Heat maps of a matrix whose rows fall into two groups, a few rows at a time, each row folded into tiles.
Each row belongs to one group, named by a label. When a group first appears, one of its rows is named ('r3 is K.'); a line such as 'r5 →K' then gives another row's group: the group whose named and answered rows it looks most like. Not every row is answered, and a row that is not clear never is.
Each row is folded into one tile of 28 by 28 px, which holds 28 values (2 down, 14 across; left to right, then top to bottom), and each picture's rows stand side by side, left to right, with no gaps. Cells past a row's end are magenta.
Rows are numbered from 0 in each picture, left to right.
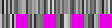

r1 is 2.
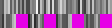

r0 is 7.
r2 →7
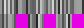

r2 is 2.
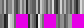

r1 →2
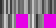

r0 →7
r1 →7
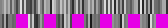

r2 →2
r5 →2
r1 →7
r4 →2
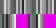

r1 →2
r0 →7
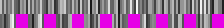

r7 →2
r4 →7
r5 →7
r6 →7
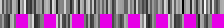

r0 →2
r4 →7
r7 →7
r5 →7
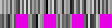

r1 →2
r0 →2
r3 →7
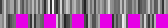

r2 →7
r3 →7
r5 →7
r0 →7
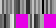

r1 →7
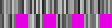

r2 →7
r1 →7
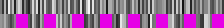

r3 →7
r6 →7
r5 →2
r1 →7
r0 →7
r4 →2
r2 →7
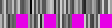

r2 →2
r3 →7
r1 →2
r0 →7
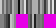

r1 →2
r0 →2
